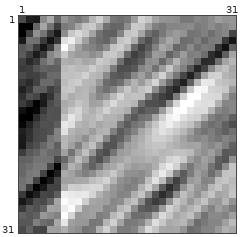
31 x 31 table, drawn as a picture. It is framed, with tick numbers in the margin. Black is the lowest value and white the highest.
The right part is higher, past a seam about 20% of the way across. Streaks slant up to the right. The ninth with the highest average is the middle right.
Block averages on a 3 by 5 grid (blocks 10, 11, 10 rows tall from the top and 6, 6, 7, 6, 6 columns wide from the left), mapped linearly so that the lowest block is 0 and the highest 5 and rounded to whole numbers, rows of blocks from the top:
05333 / 05454 / 15444
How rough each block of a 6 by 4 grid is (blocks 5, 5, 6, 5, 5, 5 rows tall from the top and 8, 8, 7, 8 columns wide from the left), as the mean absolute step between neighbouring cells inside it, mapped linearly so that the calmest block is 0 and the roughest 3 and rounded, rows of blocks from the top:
3 1 1 1 | 1 1 2 2 | 1 1 2 1 | 1 1 0 1 | 2 1 2 1 | 2 1 2 1
